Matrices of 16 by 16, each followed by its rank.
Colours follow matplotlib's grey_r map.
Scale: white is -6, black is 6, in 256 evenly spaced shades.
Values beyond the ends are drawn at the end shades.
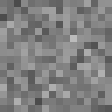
full rank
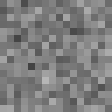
full rank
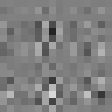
two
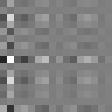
one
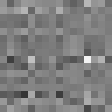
two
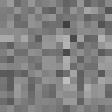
three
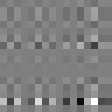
one
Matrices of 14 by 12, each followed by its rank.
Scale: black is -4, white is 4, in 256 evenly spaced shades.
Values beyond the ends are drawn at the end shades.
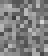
full rank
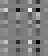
one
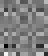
two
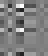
one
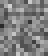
full rank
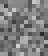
full rank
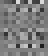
two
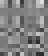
two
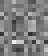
two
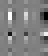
one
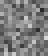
full rank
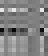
one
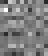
two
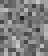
full rank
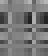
one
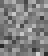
full rank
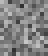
full rank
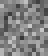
full rank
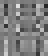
two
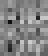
two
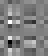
one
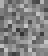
full rank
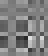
one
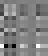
one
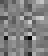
two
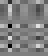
one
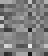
two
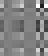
one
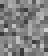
full rank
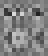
two
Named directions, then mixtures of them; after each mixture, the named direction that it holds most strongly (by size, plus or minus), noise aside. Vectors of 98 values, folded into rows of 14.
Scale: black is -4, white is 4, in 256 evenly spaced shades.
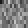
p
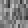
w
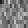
p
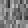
w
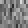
w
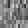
w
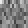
p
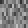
p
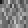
p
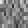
p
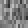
w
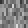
p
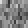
p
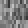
w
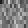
p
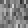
w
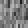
w
